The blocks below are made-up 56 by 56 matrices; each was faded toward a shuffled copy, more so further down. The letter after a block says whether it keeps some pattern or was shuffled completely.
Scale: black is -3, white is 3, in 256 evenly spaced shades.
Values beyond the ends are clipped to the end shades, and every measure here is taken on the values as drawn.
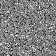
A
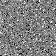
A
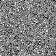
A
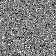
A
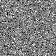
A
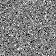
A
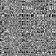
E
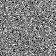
A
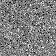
A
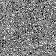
A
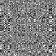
E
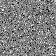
A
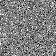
A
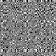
E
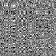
E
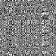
E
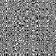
E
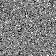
A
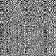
E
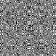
E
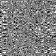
E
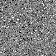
A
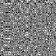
E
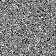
A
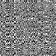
E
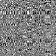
E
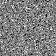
A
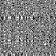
E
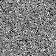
A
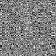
E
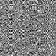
E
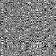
E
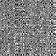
E
